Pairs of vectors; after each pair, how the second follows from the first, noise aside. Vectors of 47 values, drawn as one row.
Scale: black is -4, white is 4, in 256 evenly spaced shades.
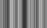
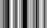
scaled up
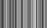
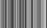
wrapped around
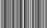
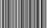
wrapped around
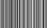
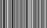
shuffled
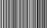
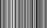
shuffled
